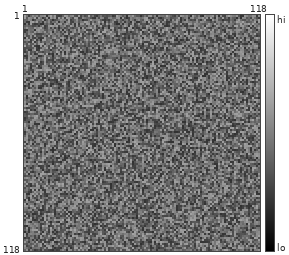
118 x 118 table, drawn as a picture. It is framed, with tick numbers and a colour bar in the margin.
Seam: none. Mirror symmetry: none. Grain: fine. Slope: none. Average level on the scale: 40%. Histogram: flat. Stripes: none.
